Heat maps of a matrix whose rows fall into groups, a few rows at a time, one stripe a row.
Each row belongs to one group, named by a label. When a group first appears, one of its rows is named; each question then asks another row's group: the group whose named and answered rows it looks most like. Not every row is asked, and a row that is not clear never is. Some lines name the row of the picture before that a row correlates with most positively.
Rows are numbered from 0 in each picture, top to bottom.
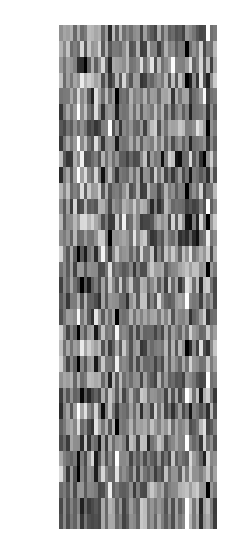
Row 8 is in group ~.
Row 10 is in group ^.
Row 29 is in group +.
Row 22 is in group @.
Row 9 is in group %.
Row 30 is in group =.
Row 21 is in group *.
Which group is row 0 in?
@
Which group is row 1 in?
^
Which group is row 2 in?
*
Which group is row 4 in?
%
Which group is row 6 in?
+
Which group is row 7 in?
%
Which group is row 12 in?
^
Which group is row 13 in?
@
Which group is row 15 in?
+
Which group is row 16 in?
=
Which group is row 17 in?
=
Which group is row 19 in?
*
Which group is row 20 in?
^
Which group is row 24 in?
%
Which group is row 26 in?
=
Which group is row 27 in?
*
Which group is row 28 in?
*
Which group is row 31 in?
=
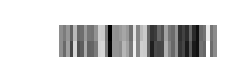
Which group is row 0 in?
@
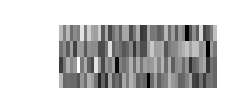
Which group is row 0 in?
^
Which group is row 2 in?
%
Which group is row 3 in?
~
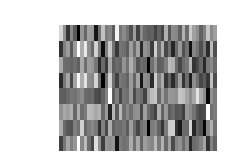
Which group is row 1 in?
%
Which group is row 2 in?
~
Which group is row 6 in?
~
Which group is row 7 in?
%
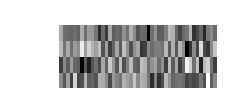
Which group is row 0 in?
~
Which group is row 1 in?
^
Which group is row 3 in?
@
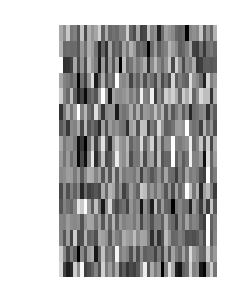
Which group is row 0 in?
^
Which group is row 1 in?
~
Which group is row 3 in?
*
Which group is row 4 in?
*
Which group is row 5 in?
%
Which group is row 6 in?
=
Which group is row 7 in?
*
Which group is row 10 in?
=
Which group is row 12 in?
@
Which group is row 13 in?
@
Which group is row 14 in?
*
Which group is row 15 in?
~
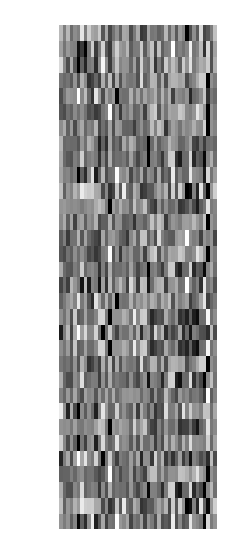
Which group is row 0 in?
^
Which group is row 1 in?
*
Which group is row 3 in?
+
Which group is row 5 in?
+
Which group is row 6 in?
+
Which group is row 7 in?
~
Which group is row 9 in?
*
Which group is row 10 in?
^
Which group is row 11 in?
@
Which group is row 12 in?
+
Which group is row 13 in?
=
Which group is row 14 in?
+
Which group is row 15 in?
~
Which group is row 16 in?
=
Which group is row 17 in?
%
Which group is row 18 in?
@
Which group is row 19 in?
%
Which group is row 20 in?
@
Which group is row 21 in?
+
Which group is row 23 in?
@
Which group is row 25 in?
@
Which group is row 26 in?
*
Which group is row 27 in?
%
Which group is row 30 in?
^
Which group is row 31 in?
*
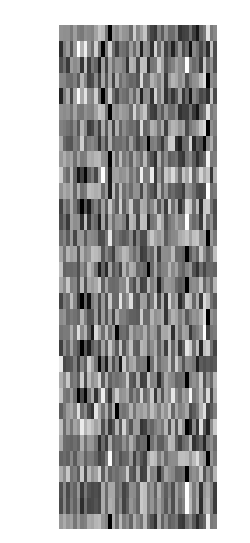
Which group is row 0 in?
@
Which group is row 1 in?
%
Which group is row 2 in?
=
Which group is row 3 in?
+
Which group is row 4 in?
%
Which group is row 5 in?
@
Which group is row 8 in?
@
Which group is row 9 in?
*
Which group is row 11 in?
=
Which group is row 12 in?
=
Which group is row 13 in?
+
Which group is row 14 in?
^
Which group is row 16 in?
^
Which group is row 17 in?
=
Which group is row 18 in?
+
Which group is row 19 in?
%
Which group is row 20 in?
=
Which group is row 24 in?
%
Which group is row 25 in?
^
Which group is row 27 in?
+
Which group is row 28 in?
^
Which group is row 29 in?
=
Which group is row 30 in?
=
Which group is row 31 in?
@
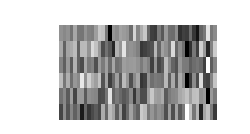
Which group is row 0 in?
@
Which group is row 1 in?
^
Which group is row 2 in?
@
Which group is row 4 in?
+
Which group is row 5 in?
=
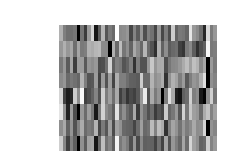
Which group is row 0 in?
*
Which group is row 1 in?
@
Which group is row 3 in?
+
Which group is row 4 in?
~
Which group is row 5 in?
*
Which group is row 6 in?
+
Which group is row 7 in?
*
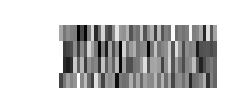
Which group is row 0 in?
*
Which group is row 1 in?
~
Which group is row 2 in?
~
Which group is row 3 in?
%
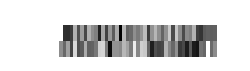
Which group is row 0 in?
~
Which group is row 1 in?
@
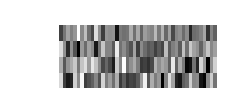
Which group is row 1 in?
*
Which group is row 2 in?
^
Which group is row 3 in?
~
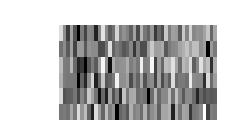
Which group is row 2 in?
*
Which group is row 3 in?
*
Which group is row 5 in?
%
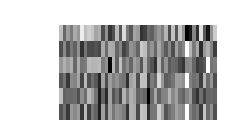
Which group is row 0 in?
^
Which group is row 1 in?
=
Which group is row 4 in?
~
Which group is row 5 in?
=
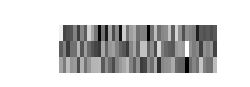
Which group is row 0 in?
~
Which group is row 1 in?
=
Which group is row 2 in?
^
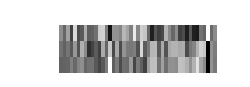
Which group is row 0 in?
@
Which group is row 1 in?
+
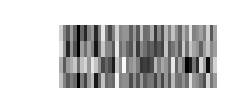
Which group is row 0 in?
*
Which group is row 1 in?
*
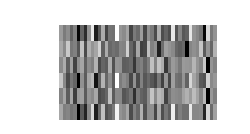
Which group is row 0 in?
*
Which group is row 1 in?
^
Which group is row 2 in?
+
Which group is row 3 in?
*
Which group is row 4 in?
+
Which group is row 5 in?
*
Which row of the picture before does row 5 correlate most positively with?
3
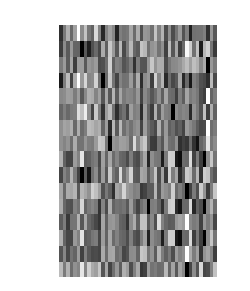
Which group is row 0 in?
%
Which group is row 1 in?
=
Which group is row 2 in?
+
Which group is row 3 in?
%
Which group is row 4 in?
@
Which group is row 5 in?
%
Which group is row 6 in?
@
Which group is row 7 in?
@
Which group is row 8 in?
~
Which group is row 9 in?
=
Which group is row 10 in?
^
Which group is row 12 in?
=
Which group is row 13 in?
~
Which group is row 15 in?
^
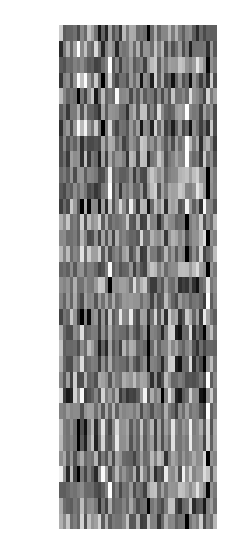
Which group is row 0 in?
~
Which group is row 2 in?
+
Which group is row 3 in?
%
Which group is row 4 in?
*
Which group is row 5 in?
=
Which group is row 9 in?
+
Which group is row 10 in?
+
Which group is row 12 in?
^
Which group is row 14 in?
^
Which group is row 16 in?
@
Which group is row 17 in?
@
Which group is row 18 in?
=
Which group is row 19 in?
~
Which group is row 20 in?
~
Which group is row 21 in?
~
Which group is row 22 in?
@
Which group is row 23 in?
~
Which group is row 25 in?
*
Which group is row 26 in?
*
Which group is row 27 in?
+
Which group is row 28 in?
*
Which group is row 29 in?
+
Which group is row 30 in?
~
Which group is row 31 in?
^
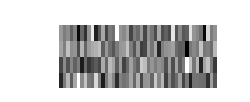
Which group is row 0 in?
*
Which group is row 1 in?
^
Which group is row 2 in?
=
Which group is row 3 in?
%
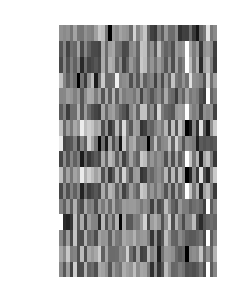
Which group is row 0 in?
@
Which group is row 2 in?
=
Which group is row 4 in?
@
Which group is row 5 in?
=
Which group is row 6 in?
^
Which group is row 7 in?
~
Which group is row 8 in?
=
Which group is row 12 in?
~
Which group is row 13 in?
@
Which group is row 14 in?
^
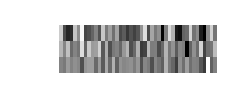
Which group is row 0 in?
~
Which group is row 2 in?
@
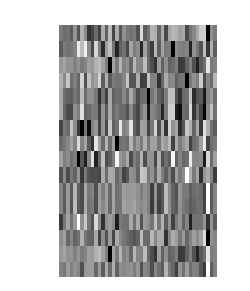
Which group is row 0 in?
+
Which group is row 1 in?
%
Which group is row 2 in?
@
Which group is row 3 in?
^
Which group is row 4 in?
~
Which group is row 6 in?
=
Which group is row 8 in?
*
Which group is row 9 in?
=
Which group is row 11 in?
@
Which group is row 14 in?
@
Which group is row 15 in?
@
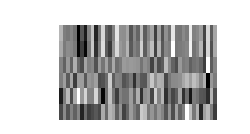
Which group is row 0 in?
*
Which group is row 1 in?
*
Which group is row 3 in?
+
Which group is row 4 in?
%
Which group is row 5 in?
=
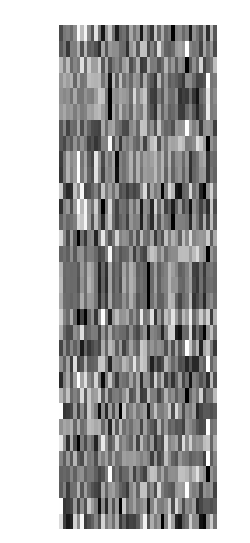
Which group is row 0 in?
%
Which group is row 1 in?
=
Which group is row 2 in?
^
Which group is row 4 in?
@
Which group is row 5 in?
@
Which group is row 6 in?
=
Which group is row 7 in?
+
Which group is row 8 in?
%
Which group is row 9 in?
%
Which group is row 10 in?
~
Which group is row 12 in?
%
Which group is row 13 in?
*
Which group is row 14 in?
+
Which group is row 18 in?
*
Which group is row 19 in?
~
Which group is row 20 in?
=
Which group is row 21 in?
@
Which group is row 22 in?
%
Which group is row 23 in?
^
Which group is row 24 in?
~
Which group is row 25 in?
@
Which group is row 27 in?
@
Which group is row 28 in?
+
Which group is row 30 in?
~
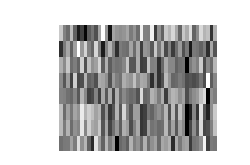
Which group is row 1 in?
%
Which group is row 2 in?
^
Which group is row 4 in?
+
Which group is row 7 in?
%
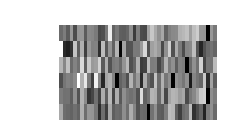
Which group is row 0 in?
+
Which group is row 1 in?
~
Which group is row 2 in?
^
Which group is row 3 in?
%
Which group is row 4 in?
+
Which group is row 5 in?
~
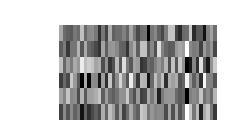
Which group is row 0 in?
~
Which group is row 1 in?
=
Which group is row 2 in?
^
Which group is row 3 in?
=
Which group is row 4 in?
^
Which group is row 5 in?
=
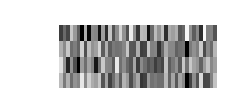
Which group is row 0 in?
=
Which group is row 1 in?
^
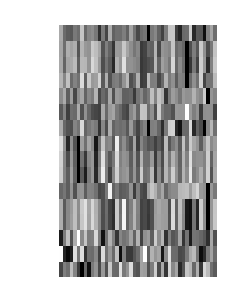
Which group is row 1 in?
^
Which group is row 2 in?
^
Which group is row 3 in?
^
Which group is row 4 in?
+
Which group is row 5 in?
=
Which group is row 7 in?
*
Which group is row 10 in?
+
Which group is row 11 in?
^
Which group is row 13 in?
%
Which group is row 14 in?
~
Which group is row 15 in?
=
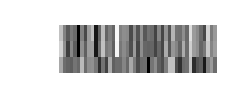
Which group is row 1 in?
*
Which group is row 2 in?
~
